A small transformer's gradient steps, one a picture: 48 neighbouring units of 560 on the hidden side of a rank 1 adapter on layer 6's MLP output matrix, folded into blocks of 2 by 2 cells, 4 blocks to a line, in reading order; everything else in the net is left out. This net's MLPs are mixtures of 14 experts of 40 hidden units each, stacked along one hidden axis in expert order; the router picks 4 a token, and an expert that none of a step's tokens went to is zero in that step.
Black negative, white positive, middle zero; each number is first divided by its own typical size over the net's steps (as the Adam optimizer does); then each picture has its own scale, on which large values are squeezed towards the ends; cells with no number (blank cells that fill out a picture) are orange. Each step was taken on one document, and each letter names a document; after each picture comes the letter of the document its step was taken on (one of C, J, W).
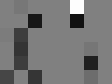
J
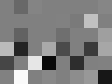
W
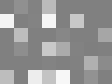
J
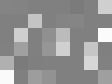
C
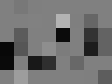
W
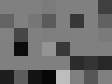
J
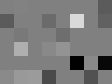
J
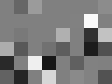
W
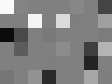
C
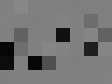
W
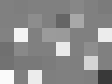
C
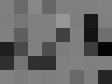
W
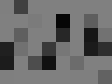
W
